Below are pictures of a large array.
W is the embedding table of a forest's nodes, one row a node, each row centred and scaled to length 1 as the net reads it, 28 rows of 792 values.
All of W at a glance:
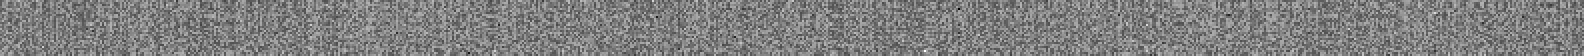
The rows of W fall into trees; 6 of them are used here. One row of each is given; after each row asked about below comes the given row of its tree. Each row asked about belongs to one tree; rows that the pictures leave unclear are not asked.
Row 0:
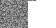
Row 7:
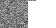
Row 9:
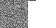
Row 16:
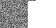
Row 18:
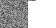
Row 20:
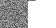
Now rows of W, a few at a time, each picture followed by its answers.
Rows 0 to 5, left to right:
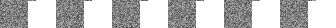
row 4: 16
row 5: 0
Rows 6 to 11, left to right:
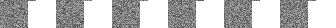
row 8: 7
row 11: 18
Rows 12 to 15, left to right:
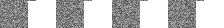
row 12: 18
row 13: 9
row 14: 7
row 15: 9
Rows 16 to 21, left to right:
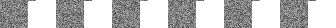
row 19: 9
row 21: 18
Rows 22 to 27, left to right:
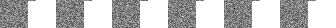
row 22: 16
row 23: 0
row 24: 9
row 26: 20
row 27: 20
